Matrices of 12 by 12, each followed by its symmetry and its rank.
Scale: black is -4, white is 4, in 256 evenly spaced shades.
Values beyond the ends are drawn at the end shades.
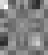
symmetric, rank two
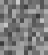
neither, full rank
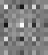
symmetric, rank two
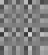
symmetric, rank one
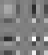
symmetric, rank one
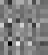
neither, rank two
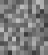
neither, full rank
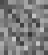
symmetric, full rank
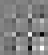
symmetric, rank one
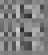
neither, rank two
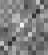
symmetric, full rank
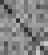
symmetric, full rank
